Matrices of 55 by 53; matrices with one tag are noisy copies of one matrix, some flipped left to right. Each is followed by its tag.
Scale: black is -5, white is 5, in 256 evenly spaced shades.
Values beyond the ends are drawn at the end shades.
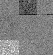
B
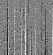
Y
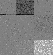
B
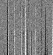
Y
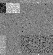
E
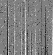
Y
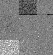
B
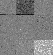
B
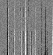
Y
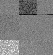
B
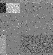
E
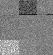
B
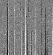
Y
